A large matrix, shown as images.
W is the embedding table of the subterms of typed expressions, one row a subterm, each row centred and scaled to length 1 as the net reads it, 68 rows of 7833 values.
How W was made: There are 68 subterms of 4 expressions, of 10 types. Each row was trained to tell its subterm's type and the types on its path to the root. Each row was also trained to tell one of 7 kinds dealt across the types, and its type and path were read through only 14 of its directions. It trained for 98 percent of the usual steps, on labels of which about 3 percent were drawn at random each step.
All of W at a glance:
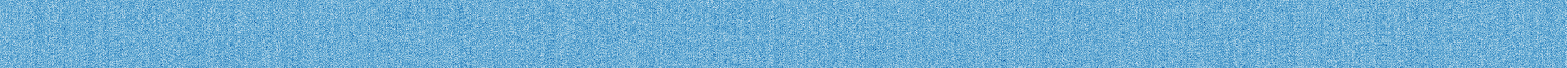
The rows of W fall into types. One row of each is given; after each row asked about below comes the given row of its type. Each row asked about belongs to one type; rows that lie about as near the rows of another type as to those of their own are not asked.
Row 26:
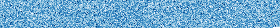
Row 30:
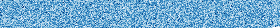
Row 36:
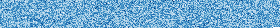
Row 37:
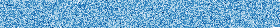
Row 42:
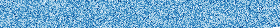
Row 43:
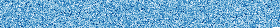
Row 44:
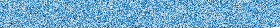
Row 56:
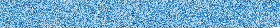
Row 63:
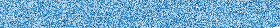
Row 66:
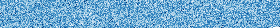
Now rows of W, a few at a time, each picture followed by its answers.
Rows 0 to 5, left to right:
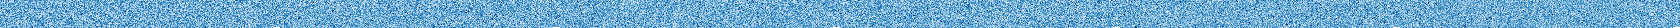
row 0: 36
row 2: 56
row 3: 44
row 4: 37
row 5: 63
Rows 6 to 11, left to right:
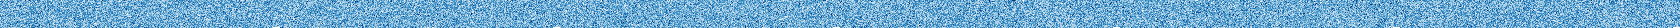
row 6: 44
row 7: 63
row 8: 66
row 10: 36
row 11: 26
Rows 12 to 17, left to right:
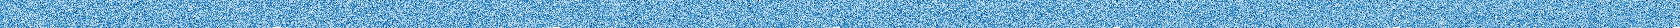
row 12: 63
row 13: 36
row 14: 42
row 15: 26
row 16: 42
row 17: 44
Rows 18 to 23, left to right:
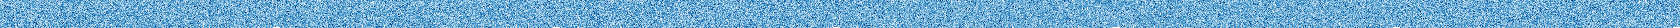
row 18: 26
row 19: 26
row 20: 36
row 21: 56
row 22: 66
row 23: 56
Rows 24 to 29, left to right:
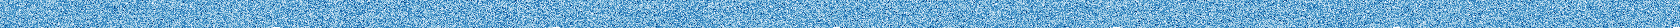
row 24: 37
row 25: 30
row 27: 42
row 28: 30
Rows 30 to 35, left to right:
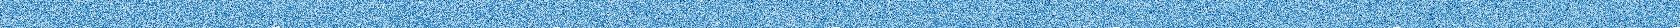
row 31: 26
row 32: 36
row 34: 30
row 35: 66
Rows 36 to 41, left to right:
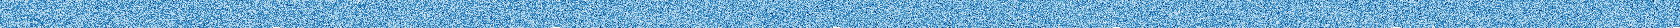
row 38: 56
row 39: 43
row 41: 36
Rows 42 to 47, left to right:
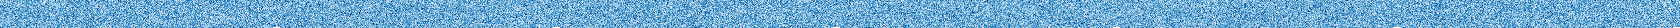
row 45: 26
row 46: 63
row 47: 43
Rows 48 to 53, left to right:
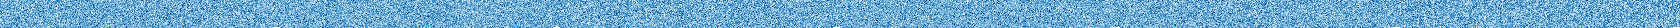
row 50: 63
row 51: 37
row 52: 44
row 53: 56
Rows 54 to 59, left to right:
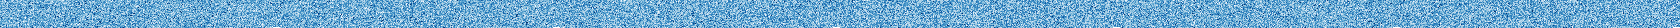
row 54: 36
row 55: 43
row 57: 37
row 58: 66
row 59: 43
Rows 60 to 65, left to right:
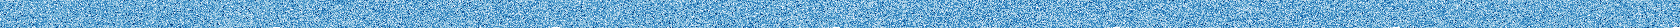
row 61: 30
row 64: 56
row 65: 44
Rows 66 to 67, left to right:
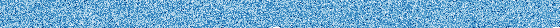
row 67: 44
